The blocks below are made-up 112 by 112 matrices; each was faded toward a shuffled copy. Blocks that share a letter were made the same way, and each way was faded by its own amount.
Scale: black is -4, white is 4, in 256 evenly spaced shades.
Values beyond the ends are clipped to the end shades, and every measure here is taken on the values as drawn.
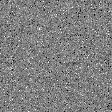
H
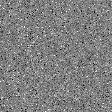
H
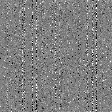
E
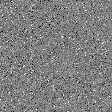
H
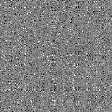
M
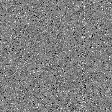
H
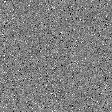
H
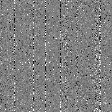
E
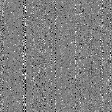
E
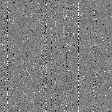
E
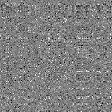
M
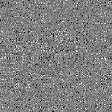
M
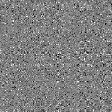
M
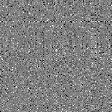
M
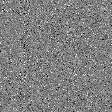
H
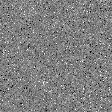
H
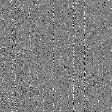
E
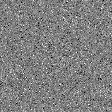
H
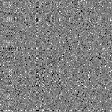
M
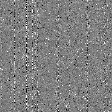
E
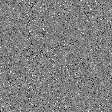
H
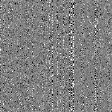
E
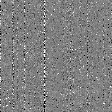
E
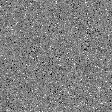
H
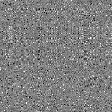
M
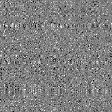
M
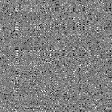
M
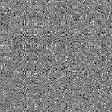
M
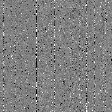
E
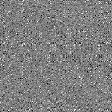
M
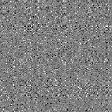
M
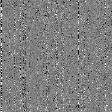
E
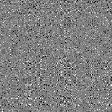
M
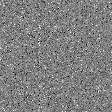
H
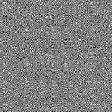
M
